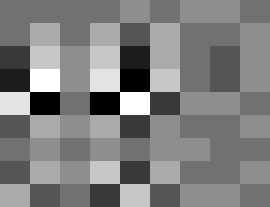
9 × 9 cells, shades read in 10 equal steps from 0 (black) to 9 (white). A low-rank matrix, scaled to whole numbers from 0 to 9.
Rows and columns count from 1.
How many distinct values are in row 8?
6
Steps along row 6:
up down up down up down same up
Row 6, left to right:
3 6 5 6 2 5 4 4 5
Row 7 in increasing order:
4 4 4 4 4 5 5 5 5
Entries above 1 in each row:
9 9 8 7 7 9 9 9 9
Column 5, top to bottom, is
5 3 1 0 9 2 4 2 7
